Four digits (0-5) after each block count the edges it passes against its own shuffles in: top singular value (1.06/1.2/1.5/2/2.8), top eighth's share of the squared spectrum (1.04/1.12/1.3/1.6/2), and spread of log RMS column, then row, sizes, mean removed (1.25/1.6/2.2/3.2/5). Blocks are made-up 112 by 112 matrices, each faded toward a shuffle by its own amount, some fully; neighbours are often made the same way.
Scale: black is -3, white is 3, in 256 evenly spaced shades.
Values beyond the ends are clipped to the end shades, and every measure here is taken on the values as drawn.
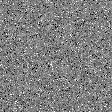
0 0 0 0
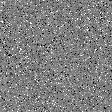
0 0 0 0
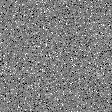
0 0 0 0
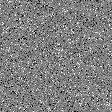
0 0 0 0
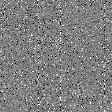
2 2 2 0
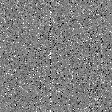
2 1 2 0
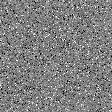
0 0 0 0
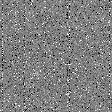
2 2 2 0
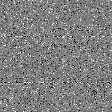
3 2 0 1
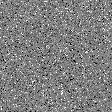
1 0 0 0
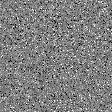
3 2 1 0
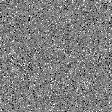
3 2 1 0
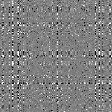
5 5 4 3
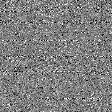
1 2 0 3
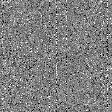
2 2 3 0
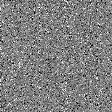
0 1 2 0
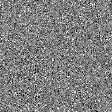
0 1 2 0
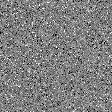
0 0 0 0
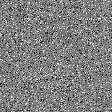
3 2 0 0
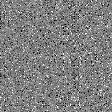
3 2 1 1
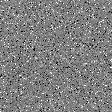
2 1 0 0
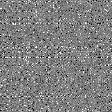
4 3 1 2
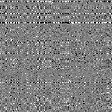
5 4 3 4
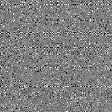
5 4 2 3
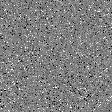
2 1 0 0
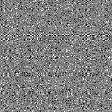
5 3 2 3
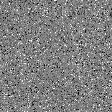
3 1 0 0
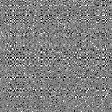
5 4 3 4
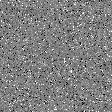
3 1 0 0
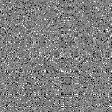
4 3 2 2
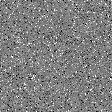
2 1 0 0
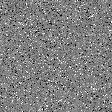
2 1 0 0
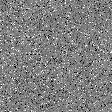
0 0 0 0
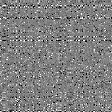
5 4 2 3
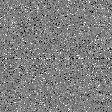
4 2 0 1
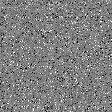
3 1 0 1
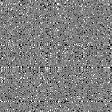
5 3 2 3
